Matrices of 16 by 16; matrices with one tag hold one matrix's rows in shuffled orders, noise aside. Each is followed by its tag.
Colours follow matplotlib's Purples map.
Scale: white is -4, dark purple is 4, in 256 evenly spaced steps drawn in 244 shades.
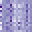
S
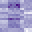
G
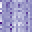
S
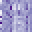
S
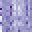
S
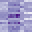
G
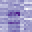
G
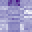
G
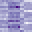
G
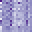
S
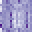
S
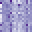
S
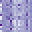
S
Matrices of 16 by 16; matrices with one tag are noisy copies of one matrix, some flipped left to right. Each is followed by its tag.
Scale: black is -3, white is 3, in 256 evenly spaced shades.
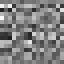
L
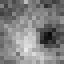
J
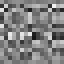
L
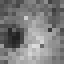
J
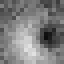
J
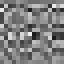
L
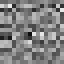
L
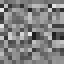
L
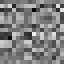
L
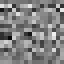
L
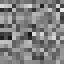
L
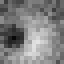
J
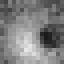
J
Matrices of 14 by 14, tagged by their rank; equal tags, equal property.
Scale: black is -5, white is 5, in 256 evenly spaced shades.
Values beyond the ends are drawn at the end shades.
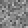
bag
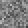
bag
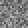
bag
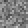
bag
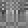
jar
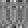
jar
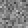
bag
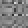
jar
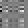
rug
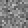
bag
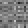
jar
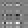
rug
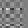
rug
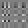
rug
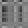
rug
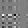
rug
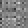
jar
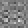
jar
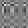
rug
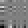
rug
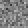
bag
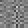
jar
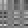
rug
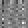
jar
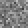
bag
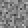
bag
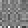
jar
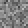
bag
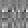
jar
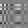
rug
